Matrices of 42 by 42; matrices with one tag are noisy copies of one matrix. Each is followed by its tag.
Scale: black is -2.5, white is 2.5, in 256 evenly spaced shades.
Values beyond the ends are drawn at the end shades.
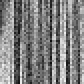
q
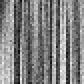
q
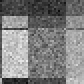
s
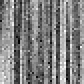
q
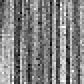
q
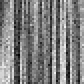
q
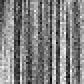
q
